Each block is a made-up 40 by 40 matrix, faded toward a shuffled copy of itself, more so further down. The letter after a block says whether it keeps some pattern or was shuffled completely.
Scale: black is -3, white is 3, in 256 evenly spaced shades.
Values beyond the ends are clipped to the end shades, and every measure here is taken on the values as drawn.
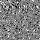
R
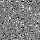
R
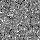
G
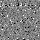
R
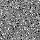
G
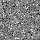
G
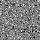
R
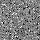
G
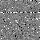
R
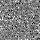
R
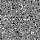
R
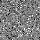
R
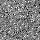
G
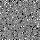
R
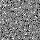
G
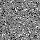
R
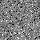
G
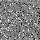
R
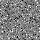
G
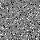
G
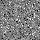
G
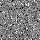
R
